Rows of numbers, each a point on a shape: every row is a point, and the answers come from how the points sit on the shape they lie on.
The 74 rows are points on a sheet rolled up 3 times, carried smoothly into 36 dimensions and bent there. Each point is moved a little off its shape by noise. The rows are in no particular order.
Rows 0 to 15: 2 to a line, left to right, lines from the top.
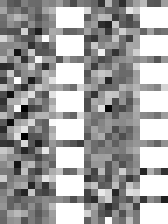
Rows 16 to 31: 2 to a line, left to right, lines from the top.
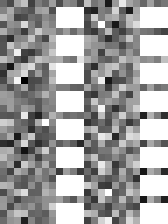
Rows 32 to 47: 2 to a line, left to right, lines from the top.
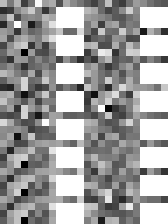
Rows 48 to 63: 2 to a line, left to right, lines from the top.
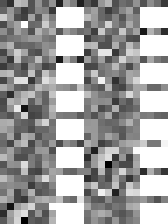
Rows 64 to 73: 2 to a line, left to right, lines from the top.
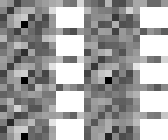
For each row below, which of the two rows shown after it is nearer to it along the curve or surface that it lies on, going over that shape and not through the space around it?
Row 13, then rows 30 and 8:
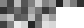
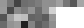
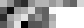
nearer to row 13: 8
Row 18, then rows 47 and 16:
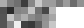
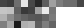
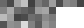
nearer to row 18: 16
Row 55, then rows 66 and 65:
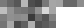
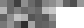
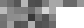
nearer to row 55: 65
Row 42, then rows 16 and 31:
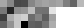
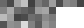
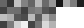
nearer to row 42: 16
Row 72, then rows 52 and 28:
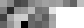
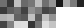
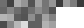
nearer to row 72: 28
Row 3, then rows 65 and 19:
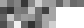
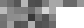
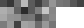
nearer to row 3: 19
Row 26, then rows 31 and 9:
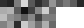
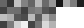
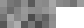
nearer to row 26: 31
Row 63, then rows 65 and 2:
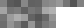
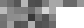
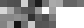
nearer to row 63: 65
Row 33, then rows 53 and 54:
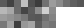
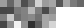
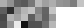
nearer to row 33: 53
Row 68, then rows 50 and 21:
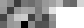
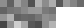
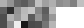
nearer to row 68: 21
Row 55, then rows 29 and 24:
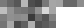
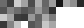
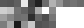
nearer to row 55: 24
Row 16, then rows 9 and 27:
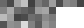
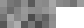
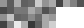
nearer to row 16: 27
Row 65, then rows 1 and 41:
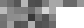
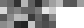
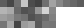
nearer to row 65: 41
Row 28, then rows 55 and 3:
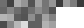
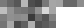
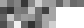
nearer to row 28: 3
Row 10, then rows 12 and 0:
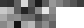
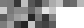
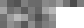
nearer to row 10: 12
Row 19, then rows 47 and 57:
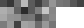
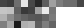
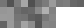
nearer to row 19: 57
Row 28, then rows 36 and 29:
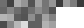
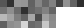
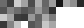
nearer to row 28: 36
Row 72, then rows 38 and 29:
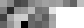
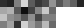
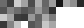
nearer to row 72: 38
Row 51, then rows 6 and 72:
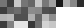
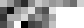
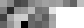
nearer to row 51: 6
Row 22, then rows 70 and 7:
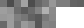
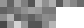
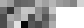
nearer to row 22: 70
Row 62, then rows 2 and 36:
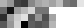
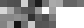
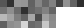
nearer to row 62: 2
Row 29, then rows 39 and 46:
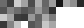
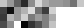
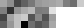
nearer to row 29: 39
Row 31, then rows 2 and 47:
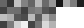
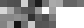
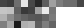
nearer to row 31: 47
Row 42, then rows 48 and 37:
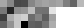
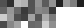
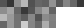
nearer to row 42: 37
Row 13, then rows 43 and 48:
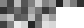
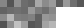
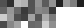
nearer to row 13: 48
